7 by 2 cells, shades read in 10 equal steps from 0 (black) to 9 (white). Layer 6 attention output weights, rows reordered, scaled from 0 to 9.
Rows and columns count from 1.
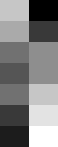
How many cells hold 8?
1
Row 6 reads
2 8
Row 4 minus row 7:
2 -4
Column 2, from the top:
0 2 5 5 7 8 9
